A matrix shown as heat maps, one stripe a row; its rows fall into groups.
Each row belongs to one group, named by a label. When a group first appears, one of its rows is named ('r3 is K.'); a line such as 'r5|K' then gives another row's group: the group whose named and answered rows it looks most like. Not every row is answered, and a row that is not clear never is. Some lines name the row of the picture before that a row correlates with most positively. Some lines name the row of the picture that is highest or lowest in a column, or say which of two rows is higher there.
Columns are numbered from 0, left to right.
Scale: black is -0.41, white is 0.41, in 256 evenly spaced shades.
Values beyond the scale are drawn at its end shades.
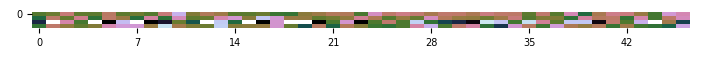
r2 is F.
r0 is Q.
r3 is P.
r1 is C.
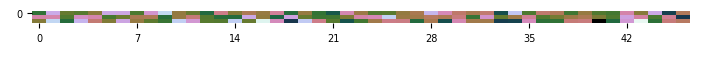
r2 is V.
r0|P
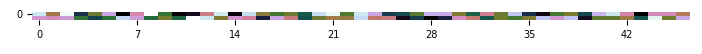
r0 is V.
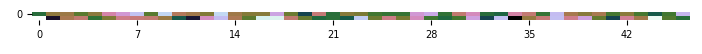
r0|P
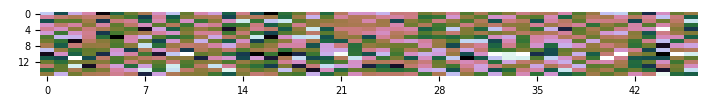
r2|C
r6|F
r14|P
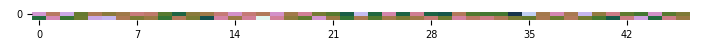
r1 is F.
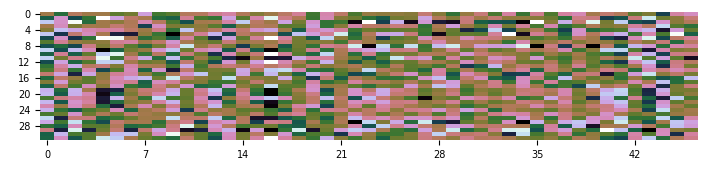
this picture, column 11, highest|15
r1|F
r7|P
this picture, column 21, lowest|30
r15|V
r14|C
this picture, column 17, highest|14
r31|F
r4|V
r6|F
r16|P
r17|P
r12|F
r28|Q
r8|Q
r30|P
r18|C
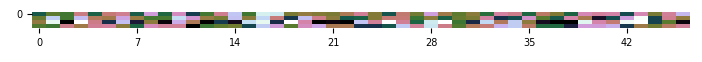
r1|V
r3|C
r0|C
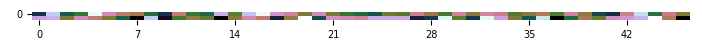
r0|F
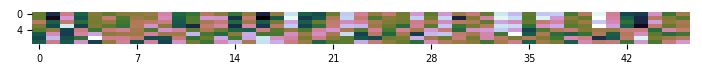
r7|C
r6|F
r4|Q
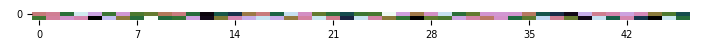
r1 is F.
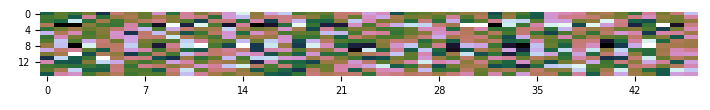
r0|C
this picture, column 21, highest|5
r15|Q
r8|V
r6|P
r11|F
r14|Q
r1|C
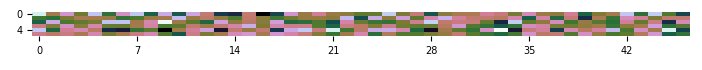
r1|Q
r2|P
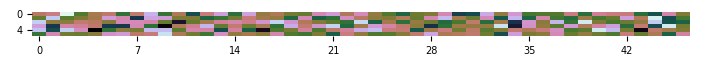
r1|P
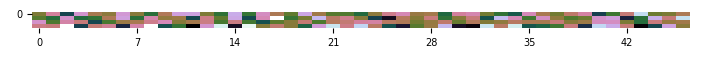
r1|C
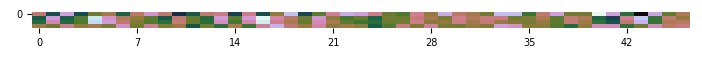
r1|F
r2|F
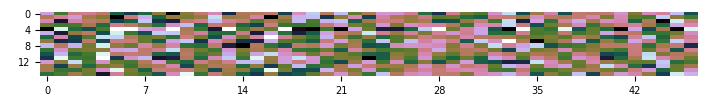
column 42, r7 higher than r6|Yes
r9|P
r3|Q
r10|F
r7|Q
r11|F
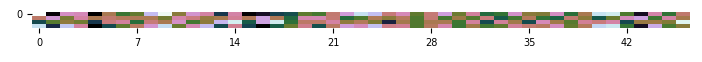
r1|V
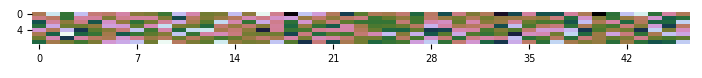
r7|P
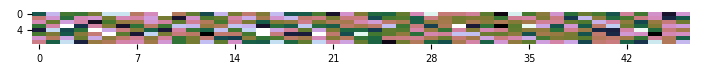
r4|F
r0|P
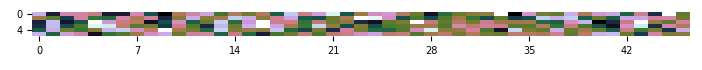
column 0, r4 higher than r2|Yes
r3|F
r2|F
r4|P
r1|C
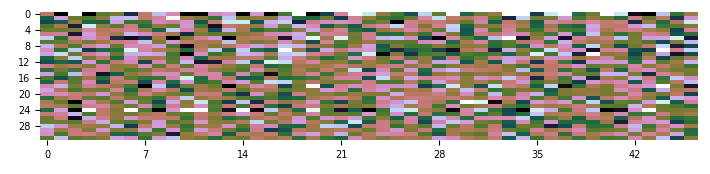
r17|C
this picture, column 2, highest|0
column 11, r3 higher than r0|Yes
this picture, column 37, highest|0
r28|V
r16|Q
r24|V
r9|C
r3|C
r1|P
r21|Q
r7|P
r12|C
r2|C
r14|Q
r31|P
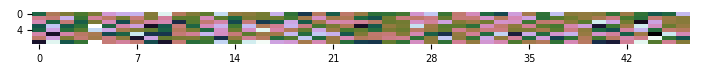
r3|F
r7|F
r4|F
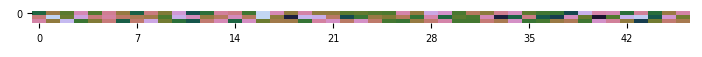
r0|C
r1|V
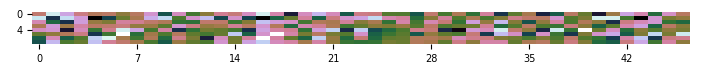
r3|V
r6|F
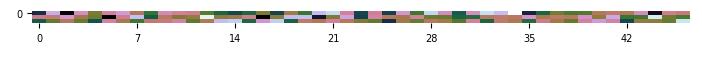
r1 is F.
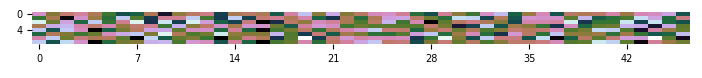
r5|P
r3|V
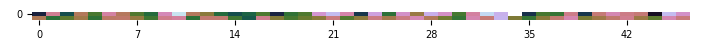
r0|Q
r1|Q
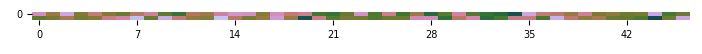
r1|P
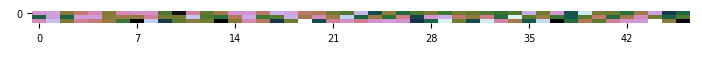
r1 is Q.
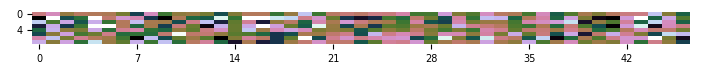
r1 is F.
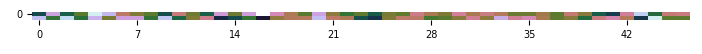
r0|F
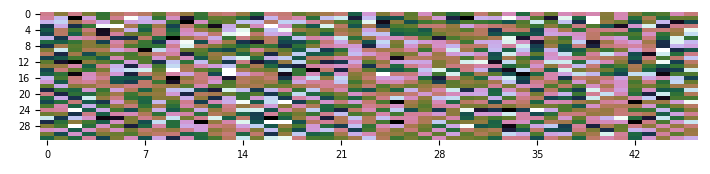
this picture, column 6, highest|1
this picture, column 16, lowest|26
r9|P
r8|Q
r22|C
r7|Q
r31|C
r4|C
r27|C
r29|V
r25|Q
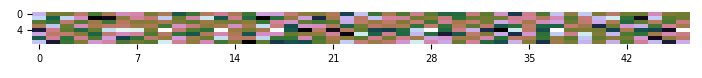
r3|V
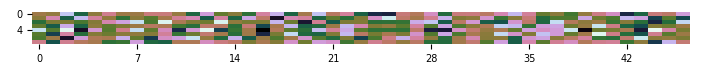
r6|V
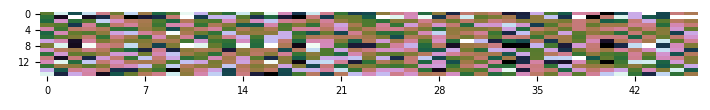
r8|V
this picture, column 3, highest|8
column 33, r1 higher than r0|Yes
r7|V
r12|V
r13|P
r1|Q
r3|Q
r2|F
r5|P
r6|C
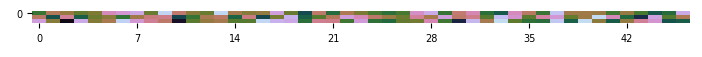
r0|P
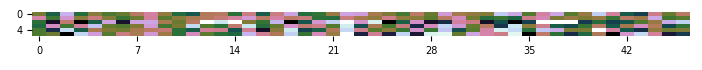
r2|C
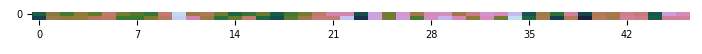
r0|Q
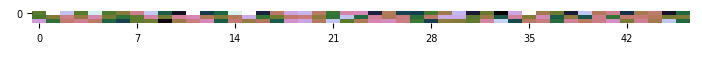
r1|Q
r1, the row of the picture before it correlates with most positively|1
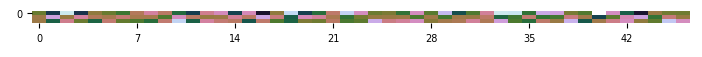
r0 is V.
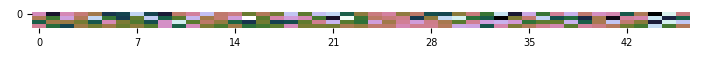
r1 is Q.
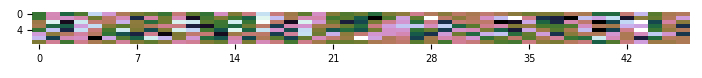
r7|V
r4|V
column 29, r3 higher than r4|Yes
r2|V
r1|C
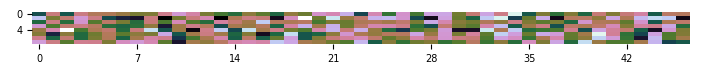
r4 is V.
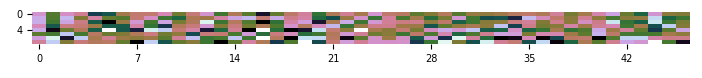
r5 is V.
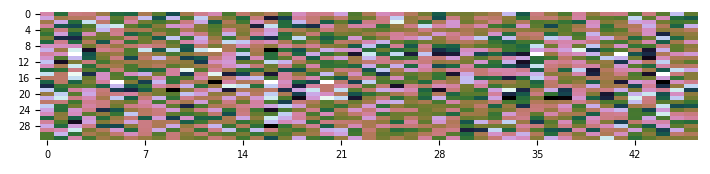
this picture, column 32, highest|29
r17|F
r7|C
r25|C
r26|C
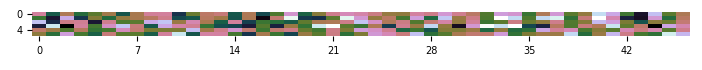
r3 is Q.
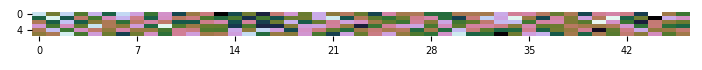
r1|Q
